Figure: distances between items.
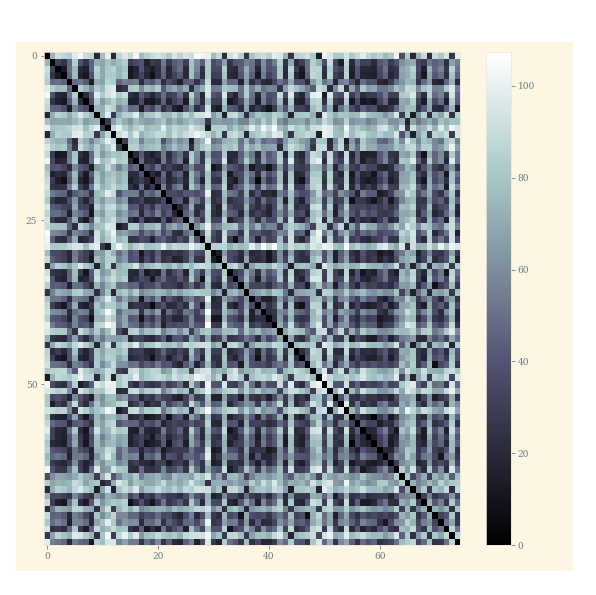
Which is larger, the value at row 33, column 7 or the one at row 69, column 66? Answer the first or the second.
the second
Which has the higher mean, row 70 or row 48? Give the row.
48
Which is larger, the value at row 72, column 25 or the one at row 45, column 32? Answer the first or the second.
the second
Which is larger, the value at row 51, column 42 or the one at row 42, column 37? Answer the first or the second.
the second
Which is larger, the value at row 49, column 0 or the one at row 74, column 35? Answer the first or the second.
the second
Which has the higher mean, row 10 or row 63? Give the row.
10
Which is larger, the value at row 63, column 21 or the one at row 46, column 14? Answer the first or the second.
the second
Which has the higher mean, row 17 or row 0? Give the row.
0
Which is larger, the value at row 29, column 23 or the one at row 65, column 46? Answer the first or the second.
the first
